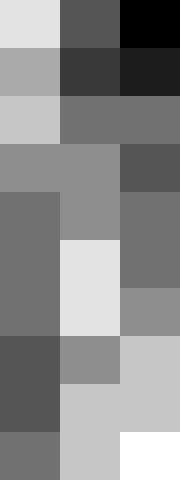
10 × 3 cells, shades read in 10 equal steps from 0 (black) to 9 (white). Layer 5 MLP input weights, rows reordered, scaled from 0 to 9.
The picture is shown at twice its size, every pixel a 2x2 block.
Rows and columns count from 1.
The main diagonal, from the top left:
8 2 4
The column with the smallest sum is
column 3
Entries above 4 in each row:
1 1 1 2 1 1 2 2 2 2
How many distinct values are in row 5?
2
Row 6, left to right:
4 8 4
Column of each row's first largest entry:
1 1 1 1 2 2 2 3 2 3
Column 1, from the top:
8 6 7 5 4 4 4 3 3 4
